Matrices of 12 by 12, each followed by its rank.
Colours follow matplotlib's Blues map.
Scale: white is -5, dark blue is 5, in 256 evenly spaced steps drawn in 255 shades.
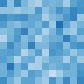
full rank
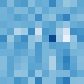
two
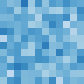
full rank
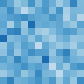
full rank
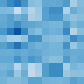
two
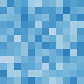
full rank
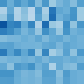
two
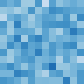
full rank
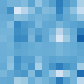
two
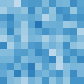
full rank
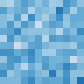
full rank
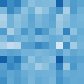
two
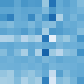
two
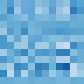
two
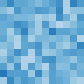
full rank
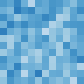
full rank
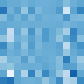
two
